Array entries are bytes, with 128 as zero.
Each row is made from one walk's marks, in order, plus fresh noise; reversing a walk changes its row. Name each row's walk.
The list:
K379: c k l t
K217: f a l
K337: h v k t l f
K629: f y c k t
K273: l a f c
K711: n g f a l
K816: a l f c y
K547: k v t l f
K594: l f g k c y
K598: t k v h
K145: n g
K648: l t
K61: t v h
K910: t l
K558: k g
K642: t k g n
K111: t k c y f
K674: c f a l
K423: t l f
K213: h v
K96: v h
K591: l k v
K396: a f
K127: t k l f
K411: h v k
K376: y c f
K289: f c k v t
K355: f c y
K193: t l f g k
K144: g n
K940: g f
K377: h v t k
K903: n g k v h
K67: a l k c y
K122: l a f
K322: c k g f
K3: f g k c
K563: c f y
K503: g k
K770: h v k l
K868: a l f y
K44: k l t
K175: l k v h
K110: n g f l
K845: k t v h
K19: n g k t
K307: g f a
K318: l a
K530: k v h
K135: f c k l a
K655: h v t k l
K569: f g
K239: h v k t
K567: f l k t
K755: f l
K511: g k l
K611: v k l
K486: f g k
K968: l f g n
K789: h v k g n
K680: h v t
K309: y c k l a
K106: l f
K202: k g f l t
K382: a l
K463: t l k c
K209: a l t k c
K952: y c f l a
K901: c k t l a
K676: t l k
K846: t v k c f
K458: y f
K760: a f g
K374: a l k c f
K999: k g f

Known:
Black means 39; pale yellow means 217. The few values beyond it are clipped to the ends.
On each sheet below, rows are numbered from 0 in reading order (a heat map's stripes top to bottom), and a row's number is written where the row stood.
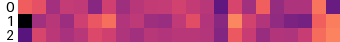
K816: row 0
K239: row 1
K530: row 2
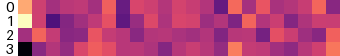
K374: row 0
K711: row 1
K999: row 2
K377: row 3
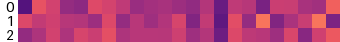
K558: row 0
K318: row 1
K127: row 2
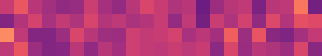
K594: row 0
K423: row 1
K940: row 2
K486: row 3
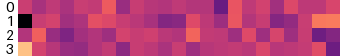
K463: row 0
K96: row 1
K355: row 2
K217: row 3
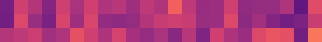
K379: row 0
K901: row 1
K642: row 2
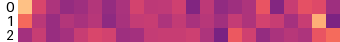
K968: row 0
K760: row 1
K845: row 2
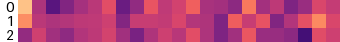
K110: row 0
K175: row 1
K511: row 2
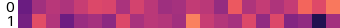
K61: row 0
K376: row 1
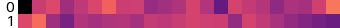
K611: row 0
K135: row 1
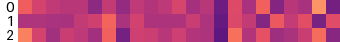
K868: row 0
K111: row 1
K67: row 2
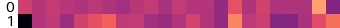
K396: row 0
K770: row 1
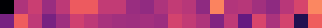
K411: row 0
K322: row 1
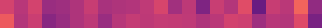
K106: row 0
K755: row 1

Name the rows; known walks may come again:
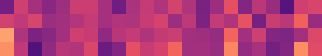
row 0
K503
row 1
K106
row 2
K144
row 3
K903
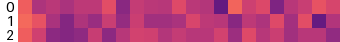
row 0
K591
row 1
K674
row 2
K569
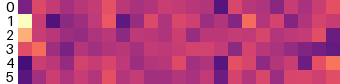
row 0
K44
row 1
K711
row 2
K217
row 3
K135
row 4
K547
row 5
K910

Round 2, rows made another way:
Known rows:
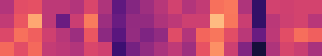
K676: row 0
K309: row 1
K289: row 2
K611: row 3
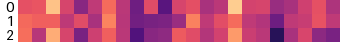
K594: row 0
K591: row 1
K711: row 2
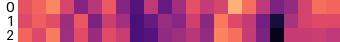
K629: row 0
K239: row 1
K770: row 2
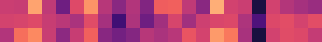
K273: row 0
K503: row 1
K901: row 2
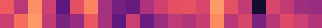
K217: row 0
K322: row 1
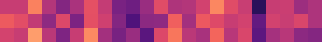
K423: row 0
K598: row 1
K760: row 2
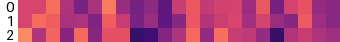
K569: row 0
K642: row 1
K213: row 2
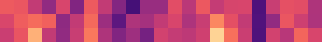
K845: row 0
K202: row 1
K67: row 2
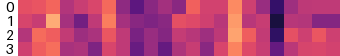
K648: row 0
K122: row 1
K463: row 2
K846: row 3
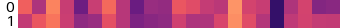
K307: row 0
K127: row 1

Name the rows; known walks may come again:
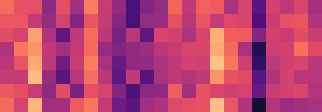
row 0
K175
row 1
K845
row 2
K355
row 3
K209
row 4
K309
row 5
K376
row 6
K598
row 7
K382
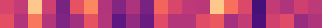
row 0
K816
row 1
K940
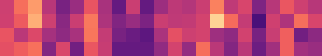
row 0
K322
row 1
K67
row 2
K144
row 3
K789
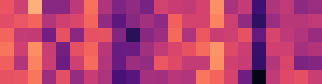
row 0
K106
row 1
K648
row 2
K61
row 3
K755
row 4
K307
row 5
K655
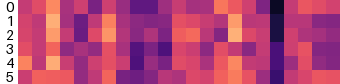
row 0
K337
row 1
K122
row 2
K273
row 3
K145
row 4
K110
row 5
K567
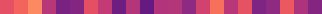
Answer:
K999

